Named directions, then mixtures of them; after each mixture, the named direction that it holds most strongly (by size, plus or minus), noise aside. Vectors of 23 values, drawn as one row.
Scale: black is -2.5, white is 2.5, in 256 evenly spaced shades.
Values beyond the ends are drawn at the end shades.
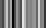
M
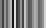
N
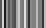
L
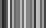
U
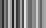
N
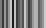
N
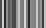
L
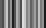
M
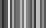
U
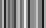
L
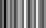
L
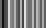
U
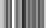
M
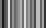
U
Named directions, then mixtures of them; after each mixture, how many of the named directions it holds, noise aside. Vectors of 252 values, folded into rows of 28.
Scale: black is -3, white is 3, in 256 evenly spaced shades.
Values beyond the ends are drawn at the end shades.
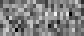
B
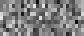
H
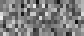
one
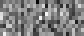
two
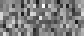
one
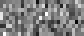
two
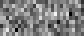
one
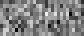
one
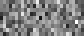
one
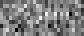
one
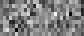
two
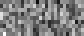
two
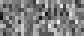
two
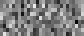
one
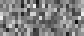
one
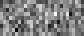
one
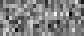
one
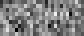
one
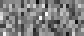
two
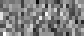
two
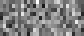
one
